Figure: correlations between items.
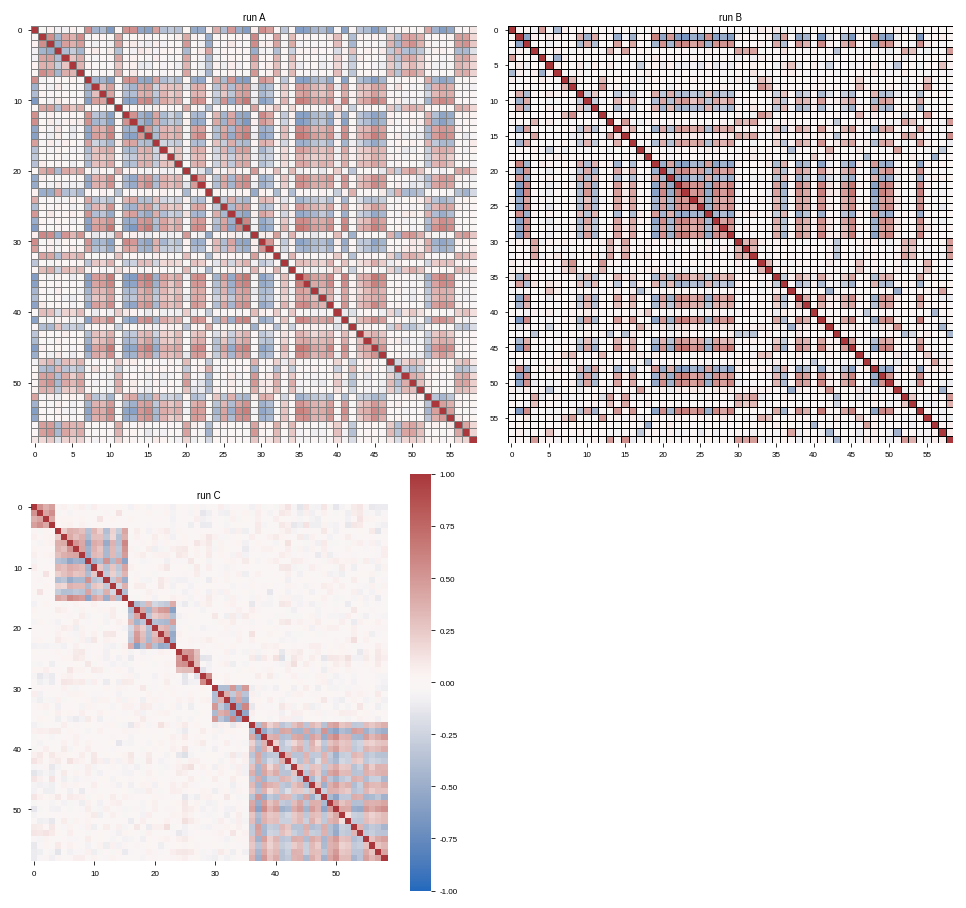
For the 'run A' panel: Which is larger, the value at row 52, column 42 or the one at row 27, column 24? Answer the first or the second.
the first
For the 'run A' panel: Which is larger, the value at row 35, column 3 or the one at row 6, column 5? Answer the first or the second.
the second
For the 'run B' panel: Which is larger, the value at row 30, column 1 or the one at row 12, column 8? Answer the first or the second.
the second
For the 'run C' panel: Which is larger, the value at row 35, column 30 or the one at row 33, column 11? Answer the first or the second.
the first
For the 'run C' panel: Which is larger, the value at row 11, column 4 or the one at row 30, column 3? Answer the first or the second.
the first
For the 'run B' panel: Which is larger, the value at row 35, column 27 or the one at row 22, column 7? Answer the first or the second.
the first
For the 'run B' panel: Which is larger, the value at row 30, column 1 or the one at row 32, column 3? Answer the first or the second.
the second
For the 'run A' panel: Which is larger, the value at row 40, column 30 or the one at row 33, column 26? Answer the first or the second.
the first
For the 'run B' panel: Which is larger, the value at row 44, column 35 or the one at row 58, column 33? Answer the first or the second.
the first
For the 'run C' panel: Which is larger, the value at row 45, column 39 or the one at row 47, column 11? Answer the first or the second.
the second
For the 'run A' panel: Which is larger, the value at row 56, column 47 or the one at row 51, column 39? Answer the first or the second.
the first
